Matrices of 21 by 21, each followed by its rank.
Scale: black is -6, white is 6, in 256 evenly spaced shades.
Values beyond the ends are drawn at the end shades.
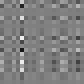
one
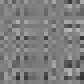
two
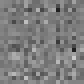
three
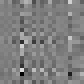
two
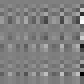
one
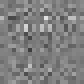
three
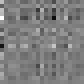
two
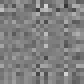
three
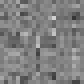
three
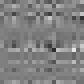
two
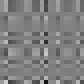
one
